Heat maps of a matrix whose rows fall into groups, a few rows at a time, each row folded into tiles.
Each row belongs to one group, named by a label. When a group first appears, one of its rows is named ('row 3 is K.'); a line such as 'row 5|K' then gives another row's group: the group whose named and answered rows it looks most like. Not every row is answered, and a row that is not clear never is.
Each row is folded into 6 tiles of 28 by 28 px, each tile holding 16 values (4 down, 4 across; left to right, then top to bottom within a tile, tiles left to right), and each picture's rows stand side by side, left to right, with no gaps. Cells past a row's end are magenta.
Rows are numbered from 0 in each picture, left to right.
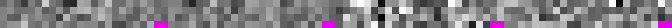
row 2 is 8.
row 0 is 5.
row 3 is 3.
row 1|5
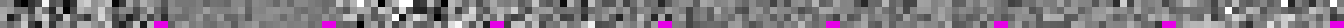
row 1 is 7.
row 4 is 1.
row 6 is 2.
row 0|5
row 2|8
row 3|7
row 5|5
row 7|3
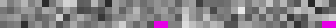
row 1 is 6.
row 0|8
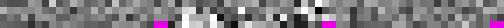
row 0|2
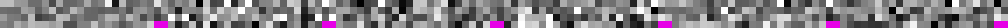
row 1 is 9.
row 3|6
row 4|3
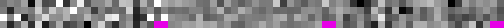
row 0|9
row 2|5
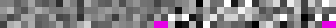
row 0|7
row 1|9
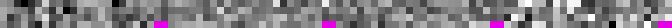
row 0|5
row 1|3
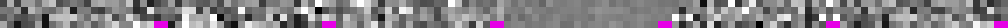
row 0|1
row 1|6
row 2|8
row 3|7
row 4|9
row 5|1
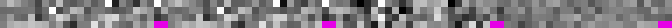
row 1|3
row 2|5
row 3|1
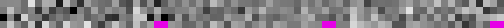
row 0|7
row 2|6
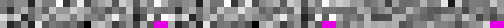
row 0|9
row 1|9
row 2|3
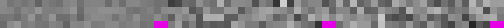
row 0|7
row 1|2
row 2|6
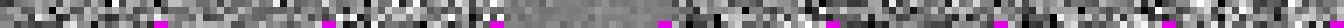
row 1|3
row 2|9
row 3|7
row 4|1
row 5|2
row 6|1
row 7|8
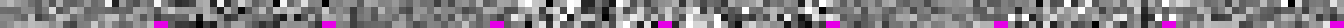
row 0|3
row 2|1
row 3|8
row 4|6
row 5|1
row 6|9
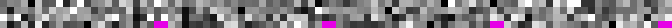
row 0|9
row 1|1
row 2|2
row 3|8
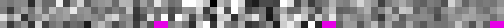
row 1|8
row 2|8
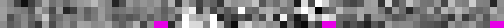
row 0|5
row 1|6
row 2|2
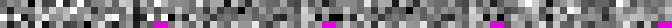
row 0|9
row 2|7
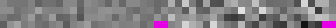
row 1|6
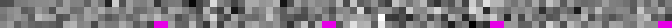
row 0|2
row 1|5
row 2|6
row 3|7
